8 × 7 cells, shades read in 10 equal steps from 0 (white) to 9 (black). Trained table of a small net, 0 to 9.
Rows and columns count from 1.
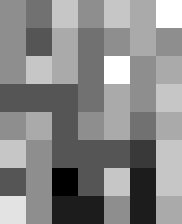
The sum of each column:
31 34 43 43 24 42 19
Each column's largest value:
6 6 9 8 6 8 4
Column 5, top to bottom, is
2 4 0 3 3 6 2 4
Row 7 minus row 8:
5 0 1 -2 -2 0 -1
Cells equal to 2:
8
